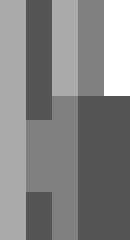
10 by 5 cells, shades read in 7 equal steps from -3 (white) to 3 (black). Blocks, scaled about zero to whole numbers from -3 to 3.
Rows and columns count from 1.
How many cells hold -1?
14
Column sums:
-10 7 -4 6 -6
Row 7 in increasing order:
-1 0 0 1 1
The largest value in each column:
-1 1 0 1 1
